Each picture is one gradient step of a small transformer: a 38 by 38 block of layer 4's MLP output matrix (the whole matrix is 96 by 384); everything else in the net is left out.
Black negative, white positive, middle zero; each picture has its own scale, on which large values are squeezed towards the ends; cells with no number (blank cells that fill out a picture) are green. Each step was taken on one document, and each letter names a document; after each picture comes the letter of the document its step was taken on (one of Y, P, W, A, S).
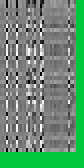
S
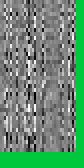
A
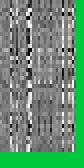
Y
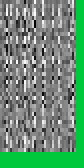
A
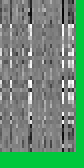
Y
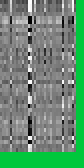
Y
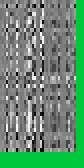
S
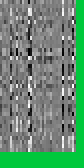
Y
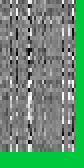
Y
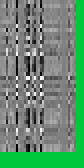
S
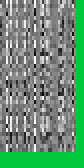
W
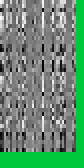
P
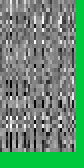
W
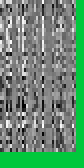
P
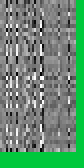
S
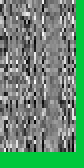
A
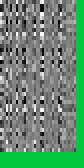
P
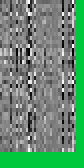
Y
